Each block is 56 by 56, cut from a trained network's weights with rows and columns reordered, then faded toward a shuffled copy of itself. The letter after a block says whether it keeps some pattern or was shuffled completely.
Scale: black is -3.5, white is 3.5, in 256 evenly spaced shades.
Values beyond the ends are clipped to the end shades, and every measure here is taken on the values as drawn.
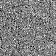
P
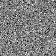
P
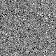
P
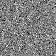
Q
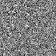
P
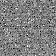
P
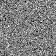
Q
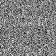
P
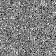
P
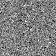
Q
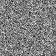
Q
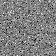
Q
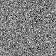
P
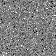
Q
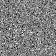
Q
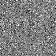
P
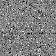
P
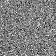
Q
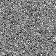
Q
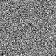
P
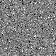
Q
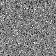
P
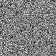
P
